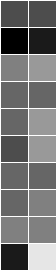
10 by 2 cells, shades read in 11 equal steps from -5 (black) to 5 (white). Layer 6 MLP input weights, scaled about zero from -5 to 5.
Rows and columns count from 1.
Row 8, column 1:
-1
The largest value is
4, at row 10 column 2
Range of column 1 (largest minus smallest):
5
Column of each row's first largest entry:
1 2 2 1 2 2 1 2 1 2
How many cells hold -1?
6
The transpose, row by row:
-2 -5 0 -1 -1 -2 -1 -1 0 -4 / -2 -4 1 -1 1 1 -1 0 0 4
